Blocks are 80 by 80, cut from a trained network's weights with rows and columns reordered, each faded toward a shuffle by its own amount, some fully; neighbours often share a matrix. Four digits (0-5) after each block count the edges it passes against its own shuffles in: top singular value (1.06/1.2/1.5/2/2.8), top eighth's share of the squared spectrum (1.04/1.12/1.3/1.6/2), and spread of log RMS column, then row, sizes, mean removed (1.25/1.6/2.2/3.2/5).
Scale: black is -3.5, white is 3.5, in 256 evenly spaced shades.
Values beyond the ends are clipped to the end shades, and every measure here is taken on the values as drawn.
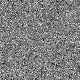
2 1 0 0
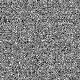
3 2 0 0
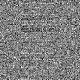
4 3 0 2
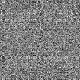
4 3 0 2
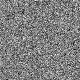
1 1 0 0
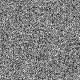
1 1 0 0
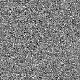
3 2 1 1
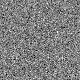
0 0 0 0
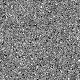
0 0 0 0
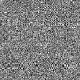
4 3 1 2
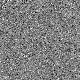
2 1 0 0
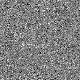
2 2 0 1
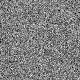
2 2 0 0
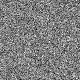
0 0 0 0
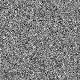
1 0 0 0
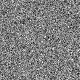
0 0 0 0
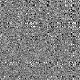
4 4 2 3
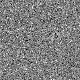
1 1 0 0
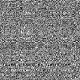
4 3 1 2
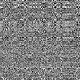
4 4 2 3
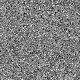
1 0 0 0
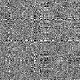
4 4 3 3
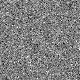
1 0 0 0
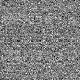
3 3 1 1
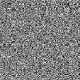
4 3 1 2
